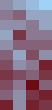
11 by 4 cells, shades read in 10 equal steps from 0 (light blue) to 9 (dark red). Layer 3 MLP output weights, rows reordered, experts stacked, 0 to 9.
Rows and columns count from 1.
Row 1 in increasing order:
0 1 2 3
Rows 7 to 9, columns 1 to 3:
6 3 4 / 7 6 5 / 6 4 9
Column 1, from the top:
3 4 3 2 3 5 6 7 6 5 8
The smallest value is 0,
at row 1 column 4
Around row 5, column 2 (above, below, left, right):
7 2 3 5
